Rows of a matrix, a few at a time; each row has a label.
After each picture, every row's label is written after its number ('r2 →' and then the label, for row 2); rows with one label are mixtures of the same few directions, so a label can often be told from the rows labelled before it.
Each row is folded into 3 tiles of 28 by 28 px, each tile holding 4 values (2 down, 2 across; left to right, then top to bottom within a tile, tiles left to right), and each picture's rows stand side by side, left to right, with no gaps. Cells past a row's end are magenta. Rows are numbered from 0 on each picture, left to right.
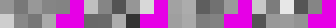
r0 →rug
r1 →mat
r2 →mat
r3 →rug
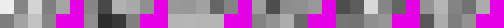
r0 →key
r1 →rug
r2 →rug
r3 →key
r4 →mat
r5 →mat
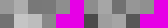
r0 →rug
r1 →rug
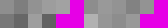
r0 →mat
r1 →rug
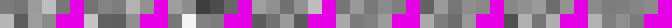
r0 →mat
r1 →rug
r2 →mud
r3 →mat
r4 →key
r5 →key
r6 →mat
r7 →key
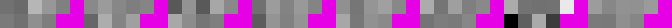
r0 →mat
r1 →mat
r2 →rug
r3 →key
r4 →mat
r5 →rug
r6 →mat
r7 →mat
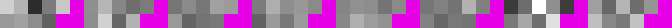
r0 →mat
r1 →mat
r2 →rug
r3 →key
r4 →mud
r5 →rug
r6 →mat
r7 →rug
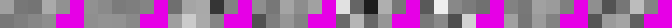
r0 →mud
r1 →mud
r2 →mud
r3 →mat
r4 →mud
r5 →key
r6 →mat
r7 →key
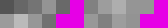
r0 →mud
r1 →mud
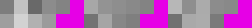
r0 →rug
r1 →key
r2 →key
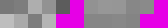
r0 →mat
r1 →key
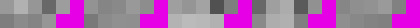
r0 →mud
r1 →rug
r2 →rug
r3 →mud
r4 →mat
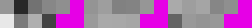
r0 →key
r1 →rug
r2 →key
